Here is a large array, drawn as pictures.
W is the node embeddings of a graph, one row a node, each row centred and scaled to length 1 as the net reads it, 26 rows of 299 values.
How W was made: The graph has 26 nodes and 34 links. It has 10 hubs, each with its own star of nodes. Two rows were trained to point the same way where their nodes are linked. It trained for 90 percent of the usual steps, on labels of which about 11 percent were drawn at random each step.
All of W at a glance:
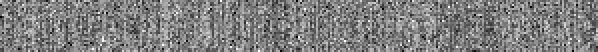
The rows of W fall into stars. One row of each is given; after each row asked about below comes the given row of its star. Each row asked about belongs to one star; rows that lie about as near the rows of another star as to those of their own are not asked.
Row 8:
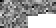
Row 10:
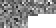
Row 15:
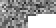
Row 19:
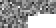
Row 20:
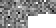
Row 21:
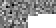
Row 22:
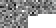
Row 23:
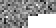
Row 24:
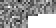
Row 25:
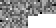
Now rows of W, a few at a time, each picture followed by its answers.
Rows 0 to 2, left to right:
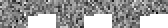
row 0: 19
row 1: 22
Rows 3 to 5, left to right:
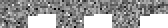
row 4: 23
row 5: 25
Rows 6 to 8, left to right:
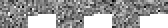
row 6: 20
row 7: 15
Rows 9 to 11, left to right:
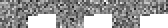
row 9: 24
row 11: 23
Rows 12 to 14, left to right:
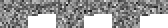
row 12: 8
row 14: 10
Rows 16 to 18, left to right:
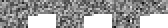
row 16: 21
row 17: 20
